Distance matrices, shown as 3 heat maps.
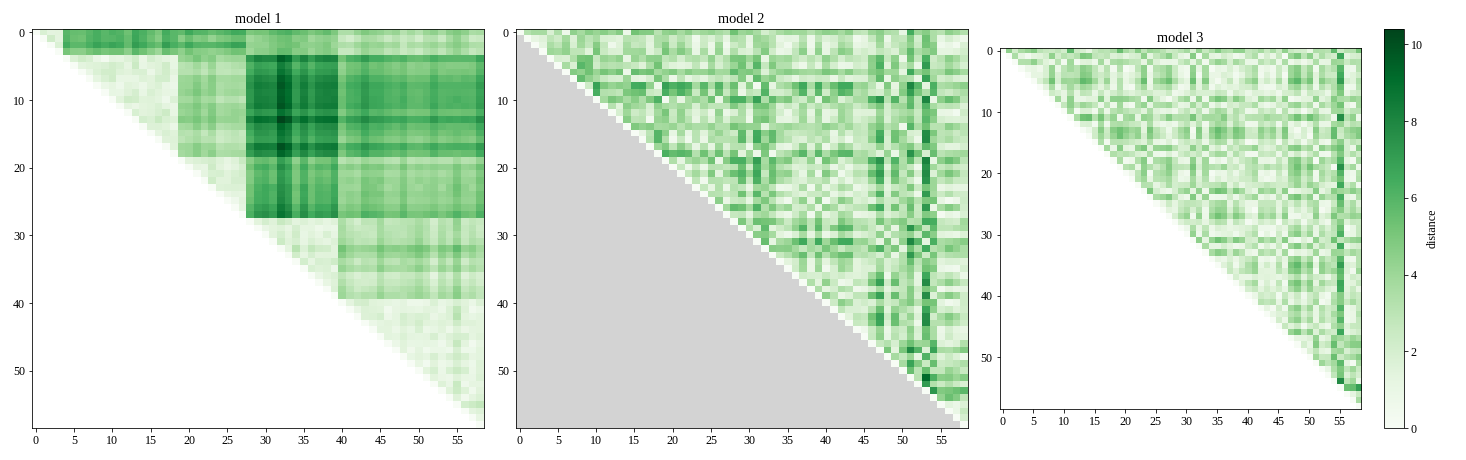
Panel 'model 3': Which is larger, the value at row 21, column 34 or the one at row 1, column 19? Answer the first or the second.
the second
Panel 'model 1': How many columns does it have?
59
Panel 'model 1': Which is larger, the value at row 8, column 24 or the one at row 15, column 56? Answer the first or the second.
the second
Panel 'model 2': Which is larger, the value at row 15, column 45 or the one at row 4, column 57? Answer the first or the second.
the second
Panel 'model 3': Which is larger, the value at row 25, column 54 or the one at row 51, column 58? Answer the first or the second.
the second
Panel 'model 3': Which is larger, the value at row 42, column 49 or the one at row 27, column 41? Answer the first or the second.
the first
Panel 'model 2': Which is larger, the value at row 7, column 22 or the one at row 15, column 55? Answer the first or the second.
the second
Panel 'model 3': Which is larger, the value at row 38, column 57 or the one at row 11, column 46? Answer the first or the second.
the second
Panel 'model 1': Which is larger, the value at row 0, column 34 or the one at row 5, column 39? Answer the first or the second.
the second
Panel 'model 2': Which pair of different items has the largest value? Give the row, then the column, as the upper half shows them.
51, 53
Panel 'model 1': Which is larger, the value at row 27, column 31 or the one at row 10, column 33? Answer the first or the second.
the second
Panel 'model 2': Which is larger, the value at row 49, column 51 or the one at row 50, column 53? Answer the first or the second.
the first
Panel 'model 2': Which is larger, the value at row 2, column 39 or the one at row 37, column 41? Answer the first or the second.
the first
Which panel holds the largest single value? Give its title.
model 1
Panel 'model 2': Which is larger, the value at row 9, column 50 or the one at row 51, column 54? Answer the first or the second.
the second
